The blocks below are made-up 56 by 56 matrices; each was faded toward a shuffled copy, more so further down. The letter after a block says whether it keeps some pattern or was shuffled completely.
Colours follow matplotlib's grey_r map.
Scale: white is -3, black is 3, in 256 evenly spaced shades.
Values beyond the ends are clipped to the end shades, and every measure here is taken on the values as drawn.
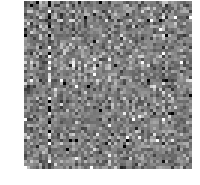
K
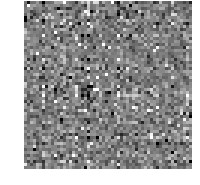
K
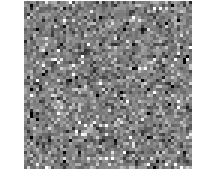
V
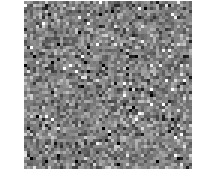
V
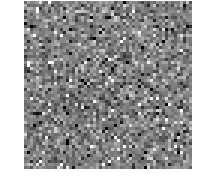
V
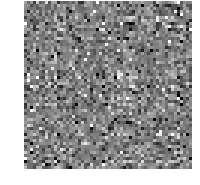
K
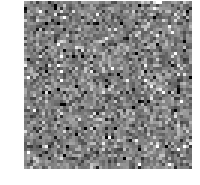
V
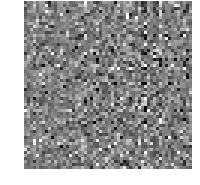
K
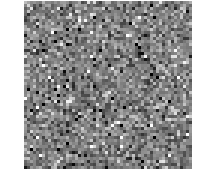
V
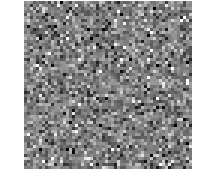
V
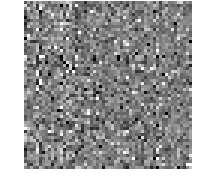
K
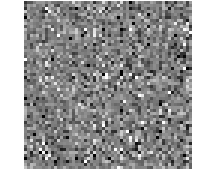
K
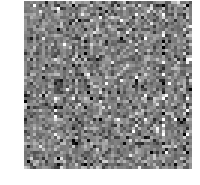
K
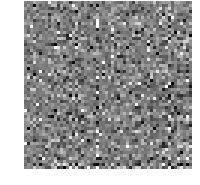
K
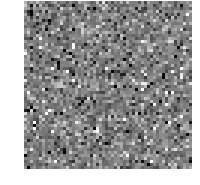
V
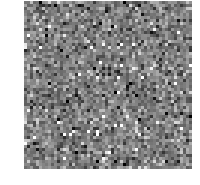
V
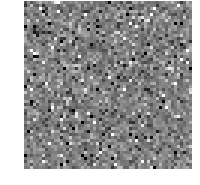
V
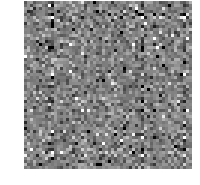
K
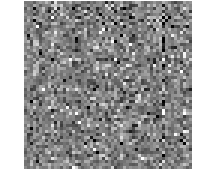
K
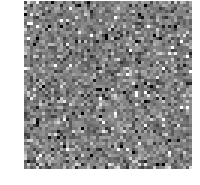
V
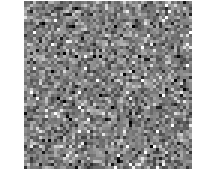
V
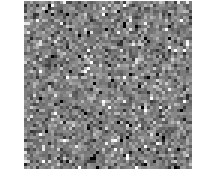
V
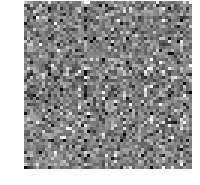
K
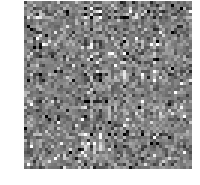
K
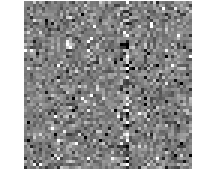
K
